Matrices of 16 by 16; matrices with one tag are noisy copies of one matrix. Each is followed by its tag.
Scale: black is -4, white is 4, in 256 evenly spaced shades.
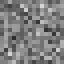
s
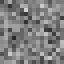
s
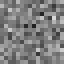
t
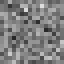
s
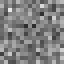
t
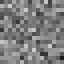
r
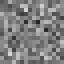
s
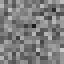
t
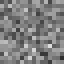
r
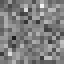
s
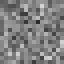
s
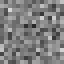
t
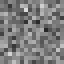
s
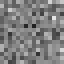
t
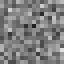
t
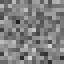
r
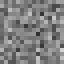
t
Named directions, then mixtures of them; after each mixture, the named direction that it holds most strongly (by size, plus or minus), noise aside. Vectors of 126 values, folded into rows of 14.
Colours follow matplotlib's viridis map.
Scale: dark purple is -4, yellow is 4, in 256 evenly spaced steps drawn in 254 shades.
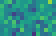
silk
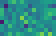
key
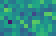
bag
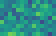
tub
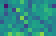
key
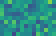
silk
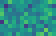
key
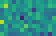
key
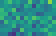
tub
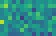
key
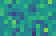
silk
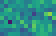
bag
